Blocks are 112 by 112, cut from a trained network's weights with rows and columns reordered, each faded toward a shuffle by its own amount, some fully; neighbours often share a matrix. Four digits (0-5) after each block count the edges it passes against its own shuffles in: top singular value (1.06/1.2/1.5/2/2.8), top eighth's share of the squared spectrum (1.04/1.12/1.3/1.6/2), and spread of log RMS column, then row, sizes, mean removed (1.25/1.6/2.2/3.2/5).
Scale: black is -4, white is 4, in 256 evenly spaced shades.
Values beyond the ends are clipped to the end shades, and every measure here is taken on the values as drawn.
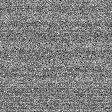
3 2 0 0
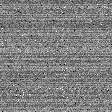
4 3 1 0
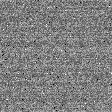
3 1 0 0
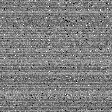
4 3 1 1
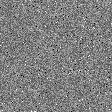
0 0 0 0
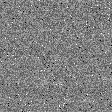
0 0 0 0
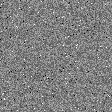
0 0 0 0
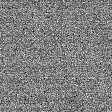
2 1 0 0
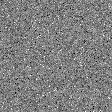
0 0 0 0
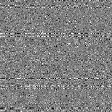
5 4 0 3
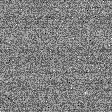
2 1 0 0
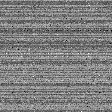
5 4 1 2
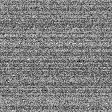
4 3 0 1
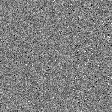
3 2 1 0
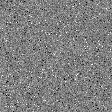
2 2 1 0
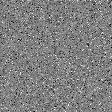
2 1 0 0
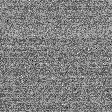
3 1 0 0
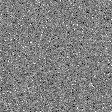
0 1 0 0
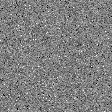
2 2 0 1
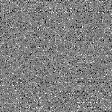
3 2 0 2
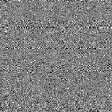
4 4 1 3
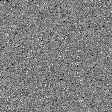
0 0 0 0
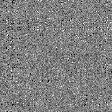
3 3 2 2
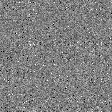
2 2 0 1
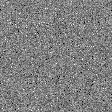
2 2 0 1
